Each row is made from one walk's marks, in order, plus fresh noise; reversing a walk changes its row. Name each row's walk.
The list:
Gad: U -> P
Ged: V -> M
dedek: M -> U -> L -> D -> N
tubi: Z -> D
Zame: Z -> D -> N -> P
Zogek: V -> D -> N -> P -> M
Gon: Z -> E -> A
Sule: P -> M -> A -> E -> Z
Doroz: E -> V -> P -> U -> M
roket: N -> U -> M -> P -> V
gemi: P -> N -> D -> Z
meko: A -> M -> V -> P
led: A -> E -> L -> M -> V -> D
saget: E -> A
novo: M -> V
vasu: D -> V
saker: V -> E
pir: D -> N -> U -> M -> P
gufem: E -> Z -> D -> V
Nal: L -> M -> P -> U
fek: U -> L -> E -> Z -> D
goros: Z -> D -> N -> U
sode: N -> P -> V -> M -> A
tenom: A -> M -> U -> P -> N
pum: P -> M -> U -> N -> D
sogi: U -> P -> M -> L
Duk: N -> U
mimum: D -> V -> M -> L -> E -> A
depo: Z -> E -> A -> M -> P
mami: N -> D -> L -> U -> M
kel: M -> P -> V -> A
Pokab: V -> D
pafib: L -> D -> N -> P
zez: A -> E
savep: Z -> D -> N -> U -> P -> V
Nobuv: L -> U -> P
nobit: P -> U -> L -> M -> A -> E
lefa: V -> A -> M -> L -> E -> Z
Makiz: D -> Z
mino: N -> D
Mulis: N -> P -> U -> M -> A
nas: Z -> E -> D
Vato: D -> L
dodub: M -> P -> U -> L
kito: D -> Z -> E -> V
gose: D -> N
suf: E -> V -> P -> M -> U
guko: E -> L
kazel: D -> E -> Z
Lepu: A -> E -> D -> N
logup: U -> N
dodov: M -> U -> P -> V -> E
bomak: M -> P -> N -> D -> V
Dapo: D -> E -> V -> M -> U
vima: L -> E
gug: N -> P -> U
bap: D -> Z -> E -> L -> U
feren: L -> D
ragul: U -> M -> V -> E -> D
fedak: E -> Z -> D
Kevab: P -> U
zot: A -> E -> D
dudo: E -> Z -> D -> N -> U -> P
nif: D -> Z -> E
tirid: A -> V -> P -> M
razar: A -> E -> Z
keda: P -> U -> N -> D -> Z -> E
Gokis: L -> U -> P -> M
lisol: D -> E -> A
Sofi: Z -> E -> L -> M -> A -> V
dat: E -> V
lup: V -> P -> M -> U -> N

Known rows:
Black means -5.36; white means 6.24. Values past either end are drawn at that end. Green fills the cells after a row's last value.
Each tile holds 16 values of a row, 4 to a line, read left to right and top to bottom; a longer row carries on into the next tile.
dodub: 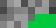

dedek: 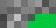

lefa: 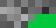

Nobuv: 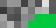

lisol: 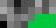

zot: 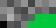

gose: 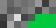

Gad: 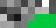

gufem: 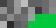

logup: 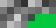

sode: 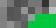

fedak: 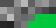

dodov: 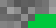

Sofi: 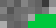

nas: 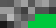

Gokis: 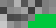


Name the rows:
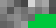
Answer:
goros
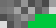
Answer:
dat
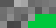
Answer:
led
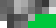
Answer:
novo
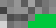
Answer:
Doroz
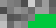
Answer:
suf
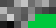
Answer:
tubi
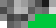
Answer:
Ged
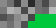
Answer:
saker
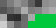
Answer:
meko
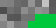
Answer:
dudo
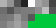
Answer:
Duk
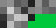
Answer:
vima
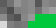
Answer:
savep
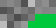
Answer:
Dapo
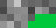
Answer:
sogi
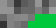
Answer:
mimum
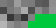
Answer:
Zogek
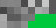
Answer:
Nal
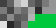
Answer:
vasu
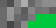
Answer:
ragul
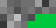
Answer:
Lepu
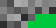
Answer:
mino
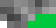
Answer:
roket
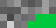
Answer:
pafib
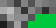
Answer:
nif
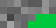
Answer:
Zame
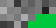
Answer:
Sule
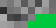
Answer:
pir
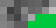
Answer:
kel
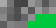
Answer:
Mulis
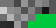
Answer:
kazel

